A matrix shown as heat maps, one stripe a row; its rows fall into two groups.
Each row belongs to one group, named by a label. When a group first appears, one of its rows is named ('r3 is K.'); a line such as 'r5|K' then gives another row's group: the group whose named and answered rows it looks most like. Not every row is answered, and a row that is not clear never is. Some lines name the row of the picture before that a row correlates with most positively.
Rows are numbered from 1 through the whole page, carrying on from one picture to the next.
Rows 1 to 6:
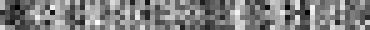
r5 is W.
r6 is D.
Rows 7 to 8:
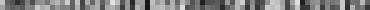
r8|D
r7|D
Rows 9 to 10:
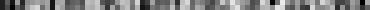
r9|W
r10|W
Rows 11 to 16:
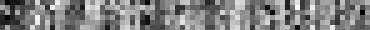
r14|W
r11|W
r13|W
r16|W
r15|W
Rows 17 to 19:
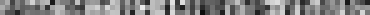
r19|D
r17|D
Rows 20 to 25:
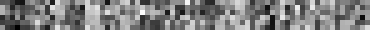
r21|D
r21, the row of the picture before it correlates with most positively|18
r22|D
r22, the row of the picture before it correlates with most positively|18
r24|W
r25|W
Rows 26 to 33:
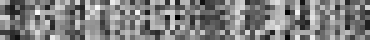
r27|W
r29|D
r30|D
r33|D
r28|D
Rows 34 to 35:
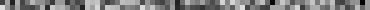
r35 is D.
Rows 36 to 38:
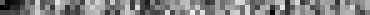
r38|W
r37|W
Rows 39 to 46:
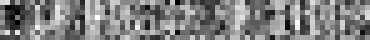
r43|D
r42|W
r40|W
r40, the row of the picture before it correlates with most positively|36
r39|D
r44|D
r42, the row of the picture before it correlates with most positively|36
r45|D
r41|W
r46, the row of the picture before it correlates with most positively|38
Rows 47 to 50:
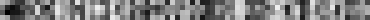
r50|D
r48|W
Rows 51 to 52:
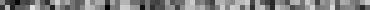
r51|W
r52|W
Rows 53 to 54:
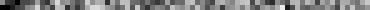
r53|W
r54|W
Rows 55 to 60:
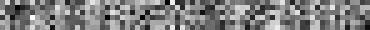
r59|D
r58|W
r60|D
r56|W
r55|D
